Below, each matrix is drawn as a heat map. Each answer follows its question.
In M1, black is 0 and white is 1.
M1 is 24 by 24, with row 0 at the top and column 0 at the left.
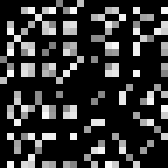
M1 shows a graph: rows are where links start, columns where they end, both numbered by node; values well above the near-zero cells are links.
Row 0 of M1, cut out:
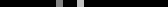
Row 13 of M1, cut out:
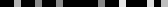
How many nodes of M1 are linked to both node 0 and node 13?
1
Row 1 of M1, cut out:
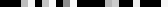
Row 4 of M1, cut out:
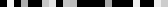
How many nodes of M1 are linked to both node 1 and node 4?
8
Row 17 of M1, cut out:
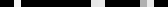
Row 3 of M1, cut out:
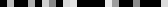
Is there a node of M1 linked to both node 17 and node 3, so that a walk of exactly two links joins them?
no
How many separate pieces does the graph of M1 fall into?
1
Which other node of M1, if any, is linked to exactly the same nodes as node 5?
node 17
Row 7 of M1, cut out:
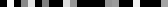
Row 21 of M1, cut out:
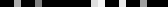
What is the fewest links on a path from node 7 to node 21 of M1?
3
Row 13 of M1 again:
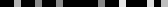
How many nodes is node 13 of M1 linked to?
7
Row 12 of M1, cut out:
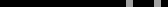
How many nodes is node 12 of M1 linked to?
2
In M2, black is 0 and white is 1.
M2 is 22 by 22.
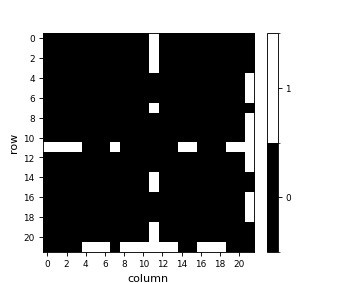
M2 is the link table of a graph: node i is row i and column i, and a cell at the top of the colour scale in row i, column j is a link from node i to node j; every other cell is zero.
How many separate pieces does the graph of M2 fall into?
1
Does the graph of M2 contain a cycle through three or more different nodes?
no
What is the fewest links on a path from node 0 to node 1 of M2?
2
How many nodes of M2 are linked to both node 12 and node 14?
0
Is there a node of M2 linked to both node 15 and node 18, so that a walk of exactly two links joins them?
no
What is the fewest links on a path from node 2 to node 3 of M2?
2
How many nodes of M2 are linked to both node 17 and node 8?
1
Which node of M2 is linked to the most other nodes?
node 21
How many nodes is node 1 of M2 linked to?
1
